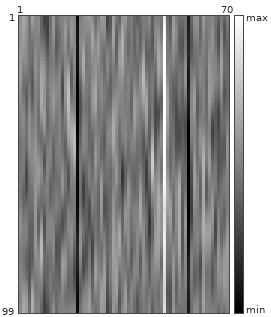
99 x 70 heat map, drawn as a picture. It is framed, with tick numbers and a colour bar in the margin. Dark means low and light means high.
Streaks run downward. There is no overall slope. The distribution is heavy-tailed on both sides. Overall the values sit about 50% of the way up the scale. Columns 20, 49 and 57 differ from the columns beside them.
